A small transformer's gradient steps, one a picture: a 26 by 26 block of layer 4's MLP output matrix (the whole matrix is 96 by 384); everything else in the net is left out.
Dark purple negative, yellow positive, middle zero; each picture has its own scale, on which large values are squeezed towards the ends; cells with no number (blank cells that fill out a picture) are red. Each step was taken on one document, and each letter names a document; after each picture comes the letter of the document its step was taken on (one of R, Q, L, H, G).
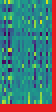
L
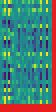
L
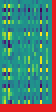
L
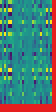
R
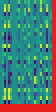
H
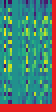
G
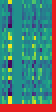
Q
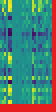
Q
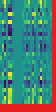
Q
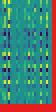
H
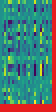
H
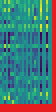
L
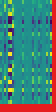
R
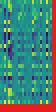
L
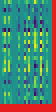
H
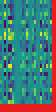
G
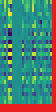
Q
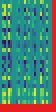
H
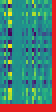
Q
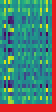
L
